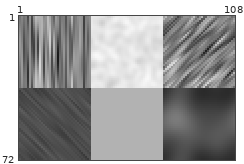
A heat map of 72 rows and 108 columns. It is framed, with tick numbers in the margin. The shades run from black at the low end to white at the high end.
It is made of 2 by 3 panels. Panel 1,1: middling, streaked downward, strong in contrast. Panel 1,2: very high, blotchy, faint in contrast. Panel 1,3: middling, slanting up to the right, strong in contrast. Panel 2,1: low, slanting down to the right, faint in contrast. Panel 2,2: high, flat. Panel 2,3: low, smooth.
